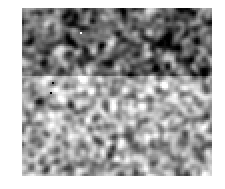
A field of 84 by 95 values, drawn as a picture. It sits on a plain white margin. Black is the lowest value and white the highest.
A horizontal seam about 40% of the way down splits the table, and the bottom part is higher. Three lone cells stand out: one far higher and two far lower than their neighbours. No regular stripes run through it. The texture is blotchy. The top right is the ninth with the lowest average.
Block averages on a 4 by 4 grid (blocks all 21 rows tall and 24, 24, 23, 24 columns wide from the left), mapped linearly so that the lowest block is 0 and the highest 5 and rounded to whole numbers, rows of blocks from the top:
1 1 1 0
3 3 2 2
5 5 5 5
4 4 4 4
